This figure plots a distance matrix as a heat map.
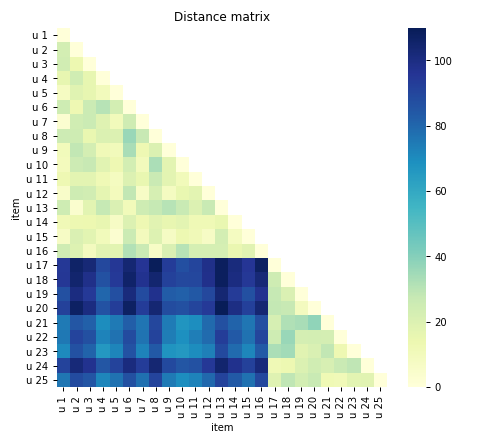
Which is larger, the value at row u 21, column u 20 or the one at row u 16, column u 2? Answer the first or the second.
the first
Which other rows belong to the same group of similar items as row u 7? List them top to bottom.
u 1, u 2, u 3, u 4, u 5, u 6, u 8, u 9, u 10, u 11, u 12, u 13, u 14, u 15, u 16
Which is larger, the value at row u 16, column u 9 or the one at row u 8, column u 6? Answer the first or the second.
the second
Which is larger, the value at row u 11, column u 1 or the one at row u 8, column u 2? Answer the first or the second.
the second
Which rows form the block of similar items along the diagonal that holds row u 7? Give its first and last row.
u 1 to u 16
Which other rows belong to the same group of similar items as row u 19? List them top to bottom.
u 17, u 18, u 20, u 21, u 22, u 23, u 24, u 25
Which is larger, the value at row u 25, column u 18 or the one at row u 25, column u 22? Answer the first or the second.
the first
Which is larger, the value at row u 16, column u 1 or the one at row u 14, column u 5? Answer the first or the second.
the first
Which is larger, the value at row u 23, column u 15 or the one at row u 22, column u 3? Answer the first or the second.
the second
